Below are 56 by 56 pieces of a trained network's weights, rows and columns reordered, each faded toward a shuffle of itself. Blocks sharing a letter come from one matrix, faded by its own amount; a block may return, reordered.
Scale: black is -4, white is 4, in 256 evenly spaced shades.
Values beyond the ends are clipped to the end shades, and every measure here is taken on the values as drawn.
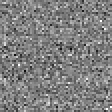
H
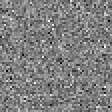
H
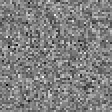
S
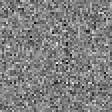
S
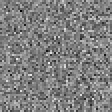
S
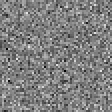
S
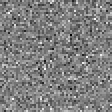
H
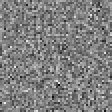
S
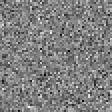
H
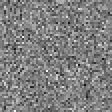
S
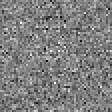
H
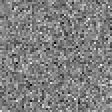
H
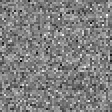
H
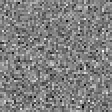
H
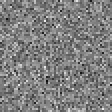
S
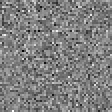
S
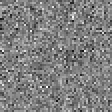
S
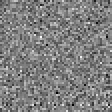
S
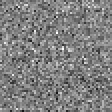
H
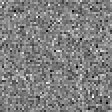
H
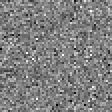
H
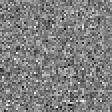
S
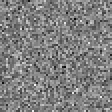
S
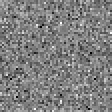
H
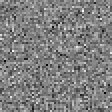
H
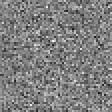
S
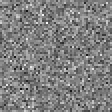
S
